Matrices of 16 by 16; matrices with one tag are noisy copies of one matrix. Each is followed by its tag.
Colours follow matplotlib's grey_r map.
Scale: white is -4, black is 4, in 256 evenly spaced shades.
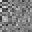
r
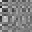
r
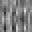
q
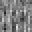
q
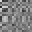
r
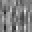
q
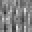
q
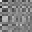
r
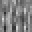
q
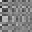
r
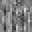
q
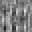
q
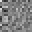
r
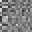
r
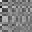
r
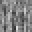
q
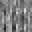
q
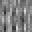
q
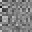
r
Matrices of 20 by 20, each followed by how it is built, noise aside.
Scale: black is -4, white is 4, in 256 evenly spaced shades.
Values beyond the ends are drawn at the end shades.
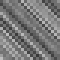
Toeplitz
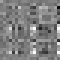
low rank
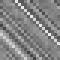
Toeplitz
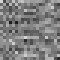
low rank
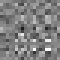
low rank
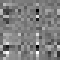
low rank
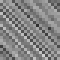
Toeplitz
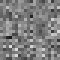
low rank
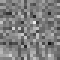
low rank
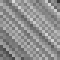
Toeplitz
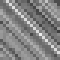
Toeplitz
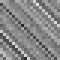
Toeplitz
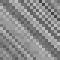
Toeplitz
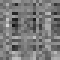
low rank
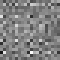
low rank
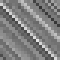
Toeplitz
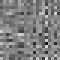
low rank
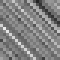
Toeplitz
